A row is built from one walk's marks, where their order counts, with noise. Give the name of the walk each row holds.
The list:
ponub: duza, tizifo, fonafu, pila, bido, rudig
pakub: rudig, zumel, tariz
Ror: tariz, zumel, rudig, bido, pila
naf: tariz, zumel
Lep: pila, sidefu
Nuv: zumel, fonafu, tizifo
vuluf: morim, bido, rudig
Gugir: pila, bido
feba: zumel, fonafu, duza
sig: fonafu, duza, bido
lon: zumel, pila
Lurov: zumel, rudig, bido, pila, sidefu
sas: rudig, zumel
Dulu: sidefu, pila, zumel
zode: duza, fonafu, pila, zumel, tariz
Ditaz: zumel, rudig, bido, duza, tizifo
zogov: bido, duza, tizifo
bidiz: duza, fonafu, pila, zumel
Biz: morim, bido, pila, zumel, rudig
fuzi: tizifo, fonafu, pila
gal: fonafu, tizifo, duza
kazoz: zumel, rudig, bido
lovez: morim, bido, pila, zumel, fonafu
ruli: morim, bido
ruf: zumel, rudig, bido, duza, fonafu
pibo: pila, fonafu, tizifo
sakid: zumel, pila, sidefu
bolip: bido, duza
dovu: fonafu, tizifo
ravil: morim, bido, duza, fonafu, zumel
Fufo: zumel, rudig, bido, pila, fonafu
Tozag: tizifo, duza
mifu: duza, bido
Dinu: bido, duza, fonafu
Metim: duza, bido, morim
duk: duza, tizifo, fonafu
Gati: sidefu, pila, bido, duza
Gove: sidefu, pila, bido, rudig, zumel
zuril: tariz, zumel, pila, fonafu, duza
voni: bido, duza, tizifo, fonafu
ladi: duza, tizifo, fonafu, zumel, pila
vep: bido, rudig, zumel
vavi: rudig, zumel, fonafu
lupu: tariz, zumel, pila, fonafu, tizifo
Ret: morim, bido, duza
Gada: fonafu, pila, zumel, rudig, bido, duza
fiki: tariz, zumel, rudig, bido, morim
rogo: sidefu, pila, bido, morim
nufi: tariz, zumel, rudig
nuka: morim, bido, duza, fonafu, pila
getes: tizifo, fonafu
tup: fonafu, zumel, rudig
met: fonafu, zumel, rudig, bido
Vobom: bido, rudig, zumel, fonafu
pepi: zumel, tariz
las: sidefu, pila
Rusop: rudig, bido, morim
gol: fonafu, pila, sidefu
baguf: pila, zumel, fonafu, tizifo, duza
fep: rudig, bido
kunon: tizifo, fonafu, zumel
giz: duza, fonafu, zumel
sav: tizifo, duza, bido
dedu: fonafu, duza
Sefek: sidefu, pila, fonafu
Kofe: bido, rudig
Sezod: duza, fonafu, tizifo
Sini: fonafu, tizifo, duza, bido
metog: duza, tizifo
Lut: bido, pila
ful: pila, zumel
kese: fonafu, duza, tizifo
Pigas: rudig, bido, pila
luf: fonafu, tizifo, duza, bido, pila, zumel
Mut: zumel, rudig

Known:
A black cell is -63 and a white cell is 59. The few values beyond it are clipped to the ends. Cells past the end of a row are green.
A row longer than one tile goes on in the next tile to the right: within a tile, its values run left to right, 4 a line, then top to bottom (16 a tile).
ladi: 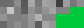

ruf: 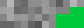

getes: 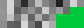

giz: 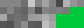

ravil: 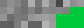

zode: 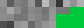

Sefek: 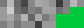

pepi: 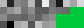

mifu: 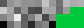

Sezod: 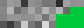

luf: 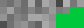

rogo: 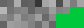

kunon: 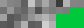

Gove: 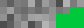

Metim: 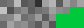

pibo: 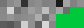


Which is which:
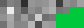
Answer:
fuzi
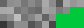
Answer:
Sini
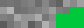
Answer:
ponub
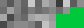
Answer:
Dulu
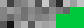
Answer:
pakub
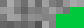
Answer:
zuril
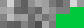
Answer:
Dinu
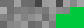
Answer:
fiki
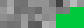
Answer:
Vobom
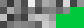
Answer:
ful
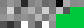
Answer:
dovu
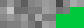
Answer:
Fufo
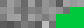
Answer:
baguf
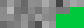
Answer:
lovez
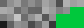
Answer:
sav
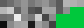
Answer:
fep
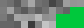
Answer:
tup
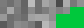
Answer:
bidiz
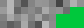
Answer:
voni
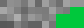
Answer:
Gada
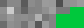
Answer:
nuka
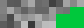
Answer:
nufi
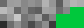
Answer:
sig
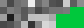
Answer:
sas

